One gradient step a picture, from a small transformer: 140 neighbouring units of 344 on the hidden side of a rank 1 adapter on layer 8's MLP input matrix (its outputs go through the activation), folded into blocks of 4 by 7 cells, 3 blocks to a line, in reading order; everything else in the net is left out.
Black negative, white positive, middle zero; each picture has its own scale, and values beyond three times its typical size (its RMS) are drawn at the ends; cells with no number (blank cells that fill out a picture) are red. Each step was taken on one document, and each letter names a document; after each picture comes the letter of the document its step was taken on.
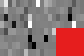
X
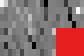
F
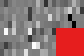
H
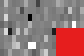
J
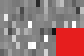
J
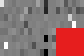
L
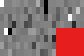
L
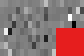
L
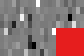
X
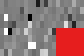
J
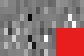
J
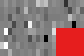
L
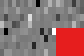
X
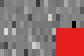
H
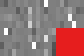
F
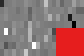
H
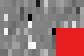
J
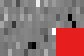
X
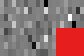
F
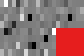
X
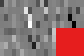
F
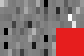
L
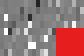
J
